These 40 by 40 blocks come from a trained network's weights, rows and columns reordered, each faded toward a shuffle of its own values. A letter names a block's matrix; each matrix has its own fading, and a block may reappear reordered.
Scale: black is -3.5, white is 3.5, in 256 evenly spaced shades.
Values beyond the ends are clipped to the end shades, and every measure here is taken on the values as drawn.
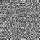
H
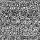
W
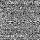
W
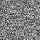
H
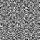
H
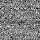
W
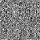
H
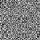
H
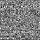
W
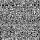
W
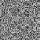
H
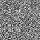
H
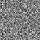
H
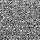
W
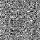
H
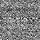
W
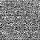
W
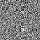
H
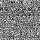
W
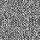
H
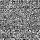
W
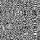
H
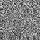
H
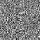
H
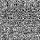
W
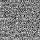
W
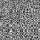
H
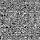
W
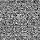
W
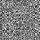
H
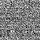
W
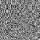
H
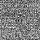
W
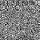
H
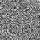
H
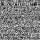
W
